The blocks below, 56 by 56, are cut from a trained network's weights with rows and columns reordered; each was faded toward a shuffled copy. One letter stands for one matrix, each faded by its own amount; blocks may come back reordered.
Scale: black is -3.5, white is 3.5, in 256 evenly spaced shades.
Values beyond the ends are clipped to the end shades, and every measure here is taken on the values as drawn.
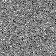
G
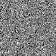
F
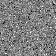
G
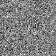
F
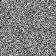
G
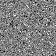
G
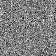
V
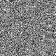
F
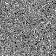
G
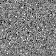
G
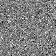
G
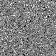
G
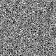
V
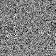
F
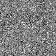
V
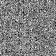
V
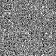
F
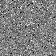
G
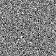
F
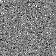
G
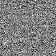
F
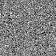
V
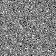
V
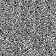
V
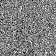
V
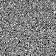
G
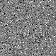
G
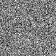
F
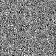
V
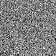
V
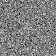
G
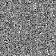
F
